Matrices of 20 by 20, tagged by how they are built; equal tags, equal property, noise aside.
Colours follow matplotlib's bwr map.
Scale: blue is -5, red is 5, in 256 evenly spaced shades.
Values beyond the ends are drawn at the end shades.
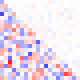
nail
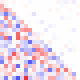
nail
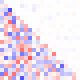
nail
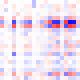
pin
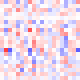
pin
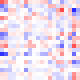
pin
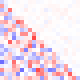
nail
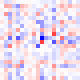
pin
